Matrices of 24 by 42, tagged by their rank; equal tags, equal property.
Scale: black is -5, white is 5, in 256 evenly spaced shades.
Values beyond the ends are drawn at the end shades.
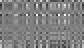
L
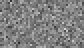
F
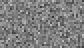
F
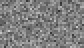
F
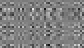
L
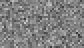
F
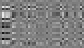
L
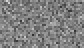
F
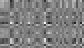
L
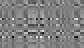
L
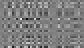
L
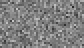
F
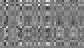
L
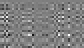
L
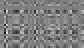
L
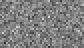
F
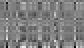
L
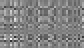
L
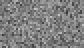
F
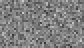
F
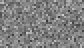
F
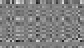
L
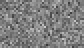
F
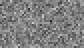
F
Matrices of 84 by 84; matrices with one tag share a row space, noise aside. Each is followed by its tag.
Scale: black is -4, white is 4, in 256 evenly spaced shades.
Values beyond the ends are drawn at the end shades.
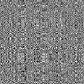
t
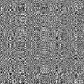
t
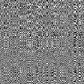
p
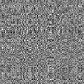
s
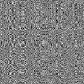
t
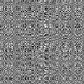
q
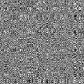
p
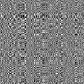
t
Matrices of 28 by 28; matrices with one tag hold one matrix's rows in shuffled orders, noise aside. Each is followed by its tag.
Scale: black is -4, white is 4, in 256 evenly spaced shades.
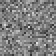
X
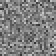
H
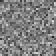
H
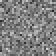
H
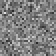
X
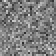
X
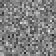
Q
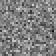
X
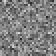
X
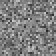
X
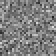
H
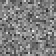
X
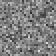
X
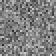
Q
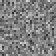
Q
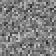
X
